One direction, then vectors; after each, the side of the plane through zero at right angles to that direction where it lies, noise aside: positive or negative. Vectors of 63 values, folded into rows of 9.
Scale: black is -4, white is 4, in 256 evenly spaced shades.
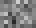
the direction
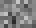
positive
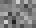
positive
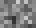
positive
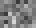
negative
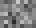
positive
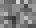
positive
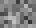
negative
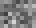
negative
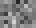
negative
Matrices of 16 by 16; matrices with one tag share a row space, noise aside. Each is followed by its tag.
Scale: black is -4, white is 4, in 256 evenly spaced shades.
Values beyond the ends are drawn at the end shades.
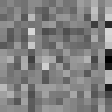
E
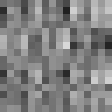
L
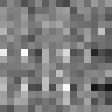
L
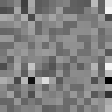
E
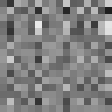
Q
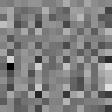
Q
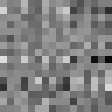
L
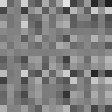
L
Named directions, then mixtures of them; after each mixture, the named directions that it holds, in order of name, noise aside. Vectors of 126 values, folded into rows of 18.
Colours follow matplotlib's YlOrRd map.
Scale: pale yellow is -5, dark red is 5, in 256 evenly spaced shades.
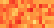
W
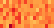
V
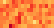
V, W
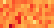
V, W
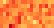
V, W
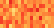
V, W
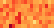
V, W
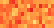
W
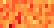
V, W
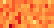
V, W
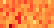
V, W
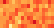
V, W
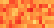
W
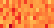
V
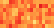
W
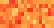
W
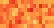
W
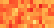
W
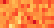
V, W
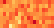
V, W
